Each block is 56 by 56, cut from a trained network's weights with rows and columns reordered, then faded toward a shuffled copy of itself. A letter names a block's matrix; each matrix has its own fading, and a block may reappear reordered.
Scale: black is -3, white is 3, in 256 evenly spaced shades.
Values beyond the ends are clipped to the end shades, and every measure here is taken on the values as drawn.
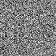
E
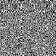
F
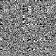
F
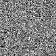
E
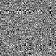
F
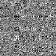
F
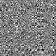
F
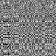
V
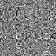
F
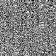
E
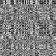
V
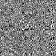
F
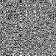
F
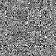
F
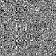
F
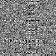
F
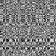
V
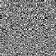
F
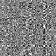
F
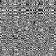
V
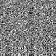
E
